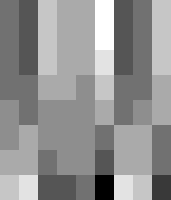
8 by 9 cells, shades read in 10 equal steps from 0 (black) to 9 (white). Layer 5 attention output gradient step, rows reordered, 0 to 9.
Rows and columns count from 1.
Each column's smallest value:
4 3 3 3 4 0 3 4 2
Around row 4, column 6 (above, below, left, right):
8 6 5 4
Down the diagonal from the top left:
4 3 7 6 5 4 6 7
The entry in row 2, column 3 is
7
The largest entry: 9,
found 2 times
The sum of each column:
39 37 44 42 42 46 37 40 43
